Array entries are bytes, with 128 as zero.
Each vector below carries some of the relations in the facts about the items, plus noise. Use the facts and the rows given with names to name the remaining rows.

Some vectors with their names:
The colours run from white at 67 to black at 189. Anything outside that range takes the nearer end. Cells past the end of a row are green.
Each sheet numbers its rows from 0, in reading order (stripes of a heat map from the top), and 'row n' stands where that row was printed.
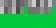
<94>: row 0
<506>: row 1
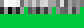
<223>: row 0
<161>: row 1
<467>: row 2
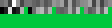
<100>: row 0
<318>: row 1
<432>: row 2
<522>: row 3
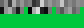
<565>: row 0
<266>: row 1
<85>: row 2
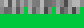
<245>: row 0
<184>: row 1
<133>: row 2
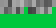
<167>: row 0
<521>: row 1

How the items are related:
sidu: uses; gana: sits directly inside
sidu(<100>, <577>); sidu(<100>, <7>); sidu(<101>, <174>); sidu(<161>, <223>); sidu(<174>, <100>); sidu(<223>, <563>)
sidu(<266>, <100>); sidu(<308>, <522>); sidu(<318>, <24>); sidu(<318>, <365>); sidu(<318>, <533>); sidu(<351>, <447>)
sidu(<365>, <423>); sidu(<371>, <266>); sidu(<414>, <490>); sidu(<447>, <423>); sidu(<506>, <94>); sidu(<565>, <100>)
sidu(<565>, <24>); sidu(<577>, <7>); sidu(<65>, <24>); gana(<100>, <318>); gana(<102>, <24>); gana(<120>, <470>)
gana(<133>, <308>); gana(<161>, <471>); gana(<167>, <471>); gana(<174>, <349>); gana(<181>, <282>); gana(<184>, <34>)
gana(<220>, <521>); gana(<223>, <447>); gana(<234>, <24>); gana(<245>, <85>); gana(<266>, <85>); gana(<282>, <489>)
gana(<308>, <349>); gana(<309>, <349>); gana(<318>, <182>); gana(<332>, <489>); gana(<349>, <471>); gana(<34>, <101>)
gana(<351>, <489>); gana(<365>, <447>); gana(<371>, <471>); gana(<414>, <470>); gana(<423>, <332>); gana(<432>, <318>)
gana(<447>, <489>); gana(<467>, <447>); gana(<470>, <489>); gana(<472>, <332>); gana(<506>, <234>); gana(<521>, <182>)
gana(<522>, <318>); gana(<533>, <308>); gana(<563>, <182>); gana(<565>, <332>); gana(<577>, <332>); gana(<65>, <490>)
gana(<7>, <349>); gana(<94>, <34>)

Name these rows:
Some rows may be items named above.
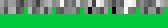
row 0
<34>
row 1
<533>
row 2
<234>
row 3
<7>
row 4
<365>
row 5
<308>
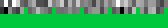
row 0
<577>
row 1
<24>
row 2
<506>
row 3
<65>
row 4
<563>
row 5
<34>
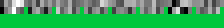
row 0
<447>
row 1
<565>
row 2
<94>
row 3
<349>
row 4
<371>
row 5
<184>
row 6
<174>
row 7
<522>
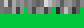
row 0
<414>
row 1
<308>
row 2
<101>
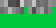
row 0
<24>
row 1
<490>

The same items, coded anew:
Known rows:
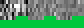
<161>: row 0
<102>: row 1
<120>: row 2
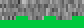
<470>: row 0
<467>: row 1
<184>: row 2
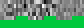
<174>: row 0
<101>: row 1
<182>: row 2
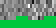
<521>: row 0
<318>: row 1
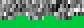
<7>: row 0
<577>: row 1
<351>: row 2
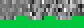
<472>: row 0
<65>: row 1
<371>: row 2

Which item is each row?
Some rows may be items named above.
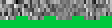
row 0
<101>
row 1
<565>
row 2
<245>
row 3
<365>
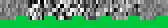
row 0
<102>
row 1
<308>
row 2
<414>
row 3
<447>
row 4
<371>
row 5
<245>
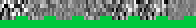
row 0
<490>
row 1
<100>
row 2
<432>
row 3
<565>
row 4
<223>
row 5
<223>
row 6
<167>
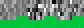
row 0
<220>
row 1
<563>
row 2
<65>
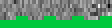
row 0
<34>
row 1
<471>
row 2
<85>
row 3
<174>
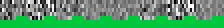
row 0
<423>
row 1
<94>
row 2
<24>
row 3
<184>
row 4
<234>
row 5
<266>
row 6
<506>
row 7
<220>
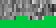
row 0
<349>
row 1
<577>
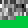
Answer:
<533>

